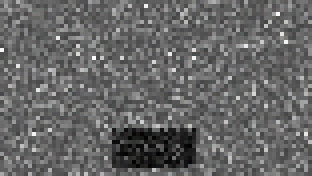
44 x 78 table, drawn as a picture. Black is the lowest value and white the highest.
An odd patch, lower than its surroundings, sits in the bottom middle. The ninth with the lowest average is the bottom middle. No regular stripes run through it. No single row or column stands out from its neighbours. The distribution is heavy-tailed on both sides.
